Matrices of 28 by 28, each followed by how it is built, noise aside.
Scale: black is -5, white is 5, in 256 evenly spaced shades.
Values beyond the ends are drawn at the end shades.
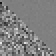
lower triangular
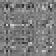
low rank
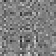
low rank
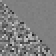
lower triangular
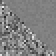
lower triangular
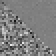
lower triangular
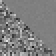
lower triangular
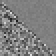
lower triangular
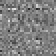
low rank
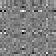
low rank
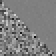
lower triangular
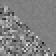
lower triangular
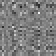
low rank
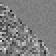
lower triangular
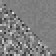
lower triangular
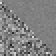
lower triangular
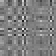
low rank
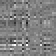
low rank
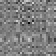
low rank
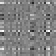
low rank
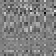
low rank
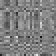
low rank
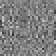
low rank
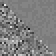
lower triangular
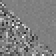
lower triangular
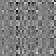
low rank
